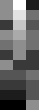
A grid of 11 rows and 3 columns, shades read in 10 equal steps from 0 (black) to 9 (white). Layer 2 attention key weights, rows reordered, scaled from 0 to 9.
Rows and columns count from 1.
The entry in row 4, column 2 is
6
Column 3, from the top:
1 4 3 4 4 2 2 4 3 3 5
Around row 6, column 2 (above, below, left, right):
5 2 2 2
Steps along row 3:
up down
